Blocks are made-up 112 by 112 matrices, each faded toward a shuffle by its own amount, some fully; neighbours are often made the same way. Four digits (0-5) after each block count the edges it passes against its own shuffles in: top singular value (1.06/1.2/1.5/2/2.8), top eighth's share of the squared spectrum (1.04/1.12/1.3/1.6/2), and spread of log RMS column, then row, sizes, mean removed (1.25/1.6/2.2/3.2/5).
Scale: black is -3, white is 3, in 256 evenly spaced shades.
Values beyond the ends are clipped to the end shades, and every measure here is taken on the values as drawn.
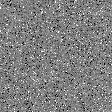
0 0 0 0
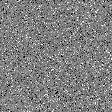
0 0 0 0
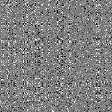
4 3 3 2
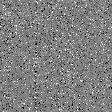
3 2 1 0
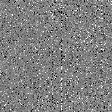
3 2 2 0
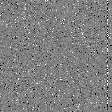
4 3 2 0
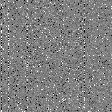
4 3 2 0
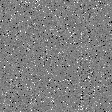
2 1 0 0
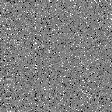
3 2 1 0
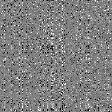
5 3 3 2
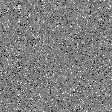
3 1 1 0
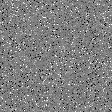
2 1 0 0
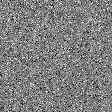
0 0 0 0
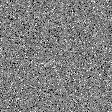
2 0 0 0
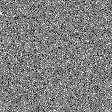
0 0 0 0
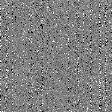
2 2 3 0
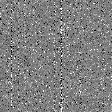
2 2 2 0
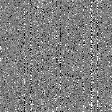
2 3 3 0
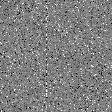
2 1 1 0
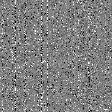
2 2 3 0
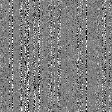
2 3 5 0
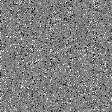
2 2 2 0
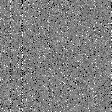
2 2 2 0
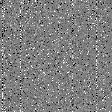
2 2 2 0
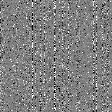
2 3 4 0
